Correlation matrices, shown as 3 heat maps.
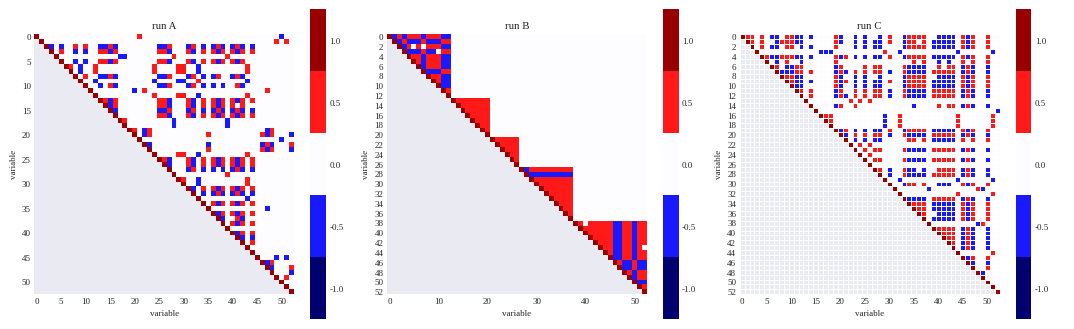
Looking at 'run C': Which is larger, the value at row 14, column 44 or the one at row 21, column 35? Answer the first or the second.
the second
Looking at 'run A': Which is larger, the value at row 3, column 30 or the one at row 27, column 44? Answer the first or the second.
the first
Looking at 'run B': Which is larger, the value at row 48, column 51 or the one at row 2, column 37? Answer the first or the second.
the first
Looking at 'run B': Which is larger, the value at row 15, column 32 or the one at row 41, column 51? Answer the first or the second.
the second
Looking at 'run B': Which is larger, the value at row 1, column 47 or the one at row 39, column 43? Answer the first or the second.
the second
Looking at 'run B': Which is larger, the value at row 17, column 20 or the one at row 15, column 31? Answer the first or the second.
the first
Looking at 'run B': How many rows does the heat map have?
53
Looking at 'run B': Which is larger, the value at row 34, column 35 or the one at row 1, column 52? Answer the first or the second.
the first
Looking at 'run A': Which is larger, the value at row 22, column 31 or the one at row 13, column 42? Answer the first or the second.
the second
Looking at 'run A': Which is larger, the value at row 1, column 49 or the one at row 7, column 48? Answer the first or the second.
the first
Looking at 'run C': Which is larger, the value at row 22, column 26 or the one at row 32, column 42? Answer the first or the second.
the first
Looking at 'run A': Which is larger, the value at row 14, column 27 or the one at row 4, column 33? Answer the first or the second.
the second
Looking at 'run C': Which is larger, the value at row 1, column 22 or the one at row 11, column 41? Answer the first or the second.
the second
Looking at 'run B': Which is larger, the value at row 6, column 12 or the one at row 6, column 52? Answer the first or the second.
the second
